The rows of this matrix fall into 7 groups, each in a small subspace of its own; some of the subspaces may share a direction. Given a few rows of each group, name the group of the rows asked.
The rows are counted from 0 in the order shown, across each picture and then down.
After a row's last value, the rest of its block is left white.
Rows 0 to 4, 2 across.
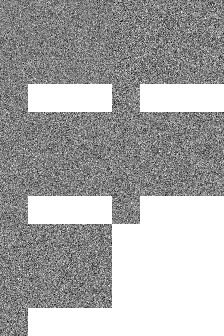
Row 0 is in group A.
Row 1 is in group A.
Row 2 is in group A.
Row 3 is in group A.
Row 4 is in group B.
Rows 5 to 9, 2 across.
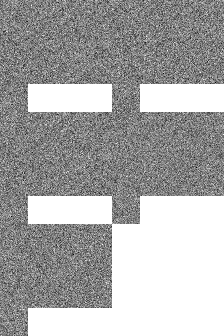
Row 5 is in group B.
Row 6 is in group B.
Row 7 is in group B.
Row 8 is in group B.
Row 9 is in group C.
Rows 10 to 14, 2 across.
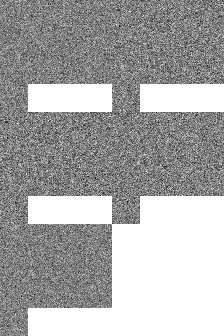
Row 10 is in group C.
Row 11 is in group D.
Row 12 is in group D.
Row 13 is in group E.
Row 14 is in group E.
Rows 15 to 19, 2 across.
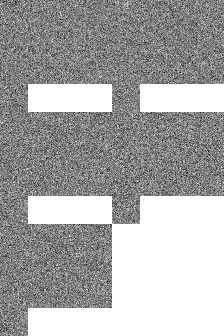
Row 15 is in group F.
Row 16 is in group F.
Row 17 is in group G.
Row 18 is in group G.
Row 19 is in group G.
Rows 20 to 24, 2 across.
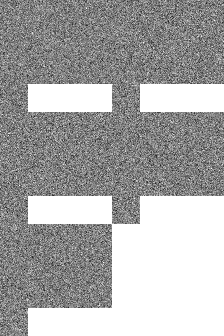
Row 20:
E
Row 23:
F
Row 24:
E
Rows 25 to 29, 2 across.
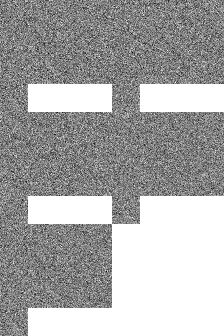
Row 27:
B
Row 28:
E
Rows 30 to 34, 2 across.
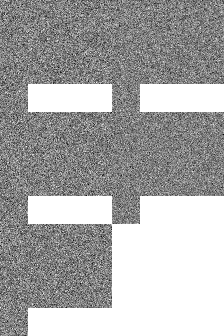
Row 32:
B
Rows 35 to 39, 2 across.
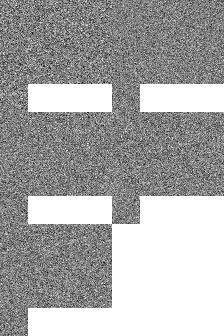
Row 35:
E
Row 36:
A
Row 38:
B
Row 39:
D
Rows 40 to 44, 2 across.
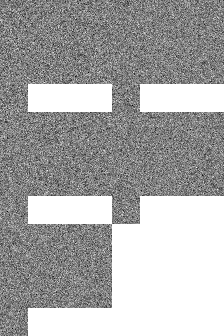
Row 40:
B
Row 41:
E
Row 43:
B
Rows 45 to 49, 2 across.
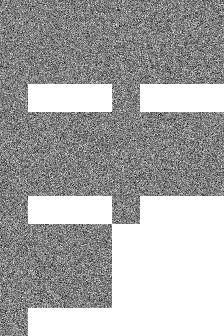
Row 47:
B
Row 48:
A
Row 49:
F
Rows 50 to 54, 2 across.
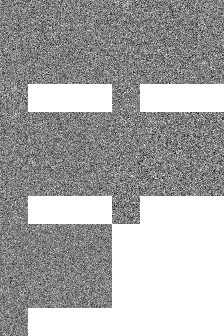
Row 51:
F
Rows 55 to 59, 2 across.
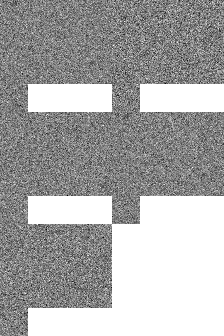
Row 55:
E
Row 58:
F
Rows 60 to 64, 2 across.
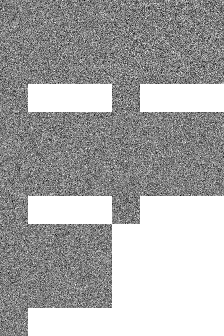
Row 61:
D
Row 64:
A
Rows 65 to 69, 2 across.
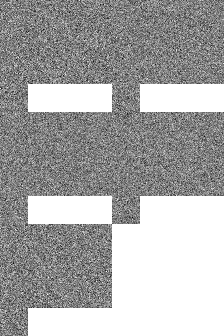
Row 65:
G
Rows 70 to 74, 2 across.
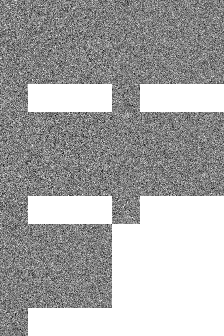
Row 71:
E
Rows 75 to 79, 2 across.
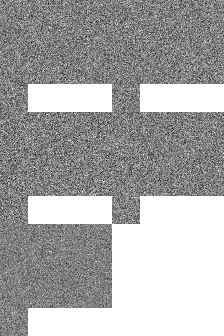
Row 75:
C
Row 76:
B
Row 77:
A
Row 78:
C
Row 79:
C
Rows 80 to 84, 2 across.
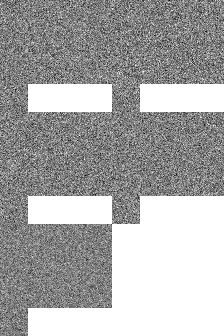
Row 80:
E
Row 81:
B
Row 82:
A
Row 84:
E
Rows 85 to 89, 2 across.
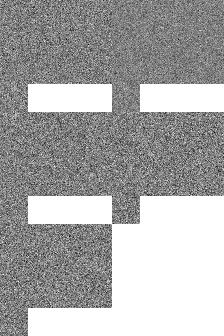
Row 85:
C
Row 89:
A
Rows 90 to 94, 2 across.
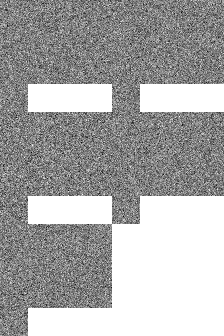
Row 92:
E
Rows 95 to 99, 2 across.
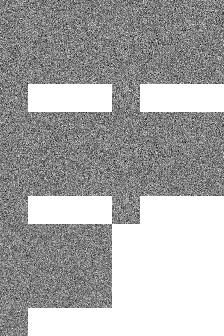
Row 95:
A
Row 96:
C
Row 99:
B
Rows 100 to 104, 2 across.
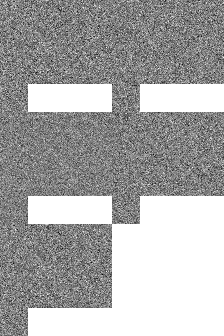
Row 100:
F
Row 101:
C
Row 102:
D
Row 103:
F
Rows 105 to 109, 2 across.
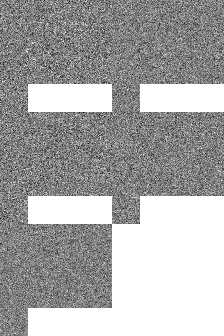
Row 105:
E
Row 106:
E
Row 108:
C
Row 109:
D
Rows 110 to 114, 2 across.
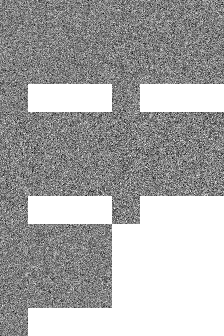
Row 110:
G
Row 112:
B
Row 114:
E
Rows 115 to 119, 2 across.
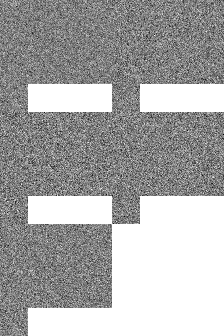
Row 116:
B
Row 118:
B
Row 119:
F
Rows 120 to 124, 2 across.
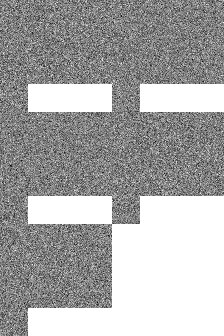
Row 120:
E
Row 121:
B
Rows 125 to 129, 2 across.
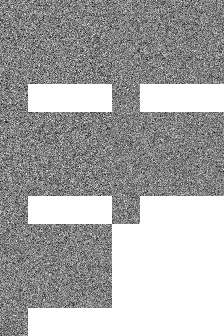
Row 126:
E
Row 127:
D
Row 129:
B
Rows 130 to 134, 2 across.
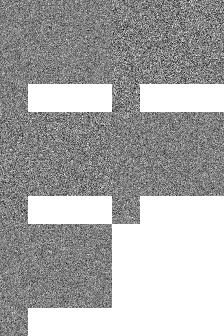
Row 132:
G
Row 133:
E
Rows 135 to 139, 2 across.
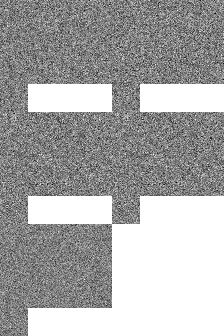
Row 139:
B
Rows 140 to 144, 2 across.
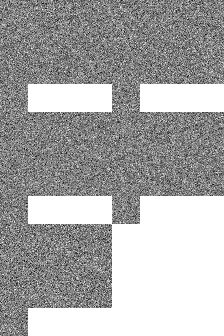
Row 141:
B
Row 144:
A
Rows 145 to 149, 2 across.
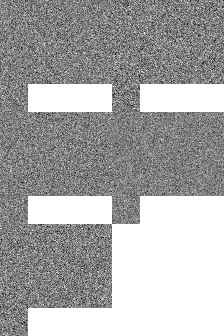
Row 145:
F
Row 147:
A
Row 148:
C
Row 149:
G
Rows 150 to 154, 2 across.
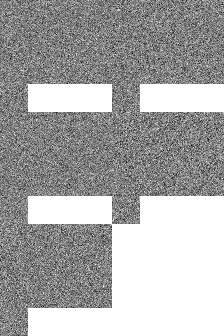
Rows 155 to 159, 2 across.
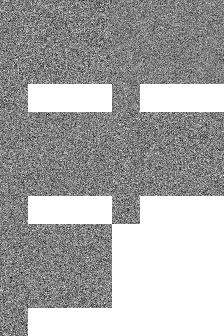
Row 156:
C
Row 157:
A
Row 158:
A
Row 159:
G
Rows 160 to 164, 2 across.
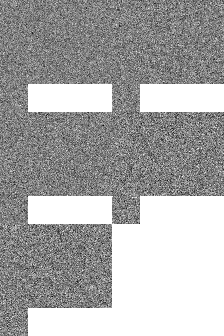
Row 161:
D
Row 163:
C
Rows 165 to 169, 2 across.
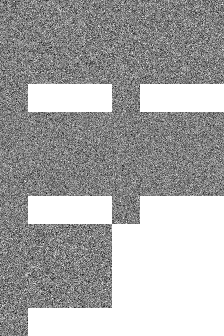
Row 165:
F
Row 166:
D
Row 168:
G
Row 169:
E
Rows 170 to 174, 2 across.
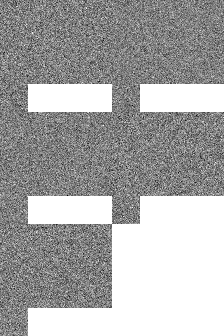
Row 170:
E
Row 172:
G
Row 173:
B
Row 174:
D
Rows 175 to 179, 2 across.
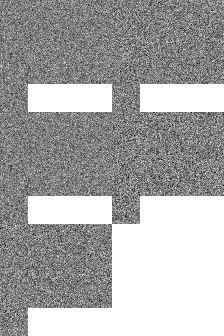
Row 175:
G
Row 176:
A
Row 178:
G
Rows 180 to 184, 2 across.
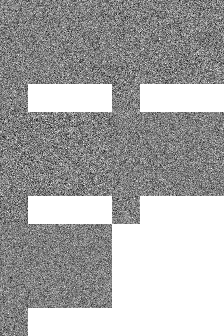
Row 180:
B
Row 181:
A
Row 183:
F
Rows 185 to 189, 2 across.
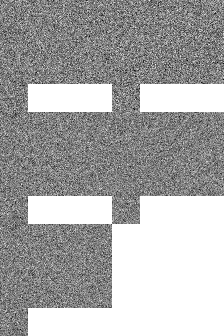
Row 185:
C
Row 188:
B
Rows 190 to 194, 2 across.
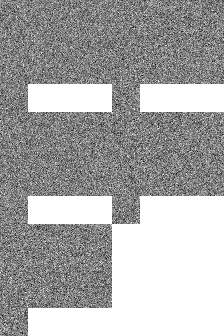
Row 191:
A
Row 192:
B
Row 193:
B
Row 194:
G
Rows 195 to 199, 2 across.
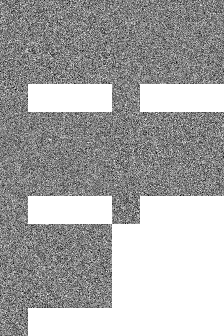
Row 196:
G
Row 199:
F
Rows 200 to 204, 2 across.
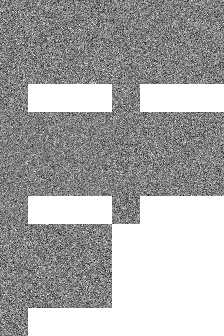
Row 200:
A
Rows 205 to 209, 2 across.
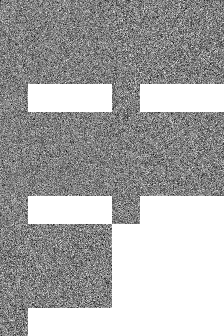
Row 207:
C
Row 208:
F
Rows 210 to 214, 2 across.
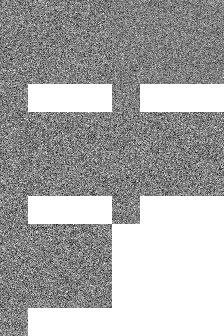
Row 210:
G
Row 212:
A
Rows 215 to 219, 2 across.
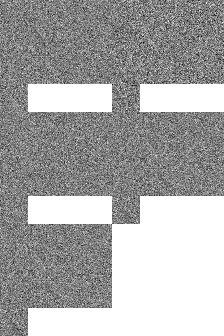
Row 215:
F
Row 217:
A
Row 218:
F
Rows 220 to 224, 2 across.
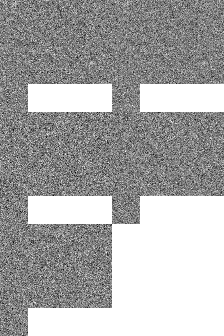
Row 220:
F
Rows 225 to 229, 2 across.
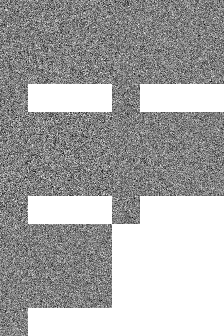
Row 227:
E
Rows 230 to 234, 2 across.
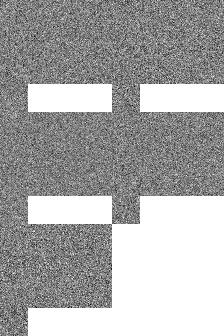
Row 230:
B
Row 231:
F
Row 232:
E
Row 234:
C
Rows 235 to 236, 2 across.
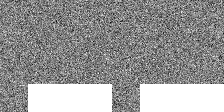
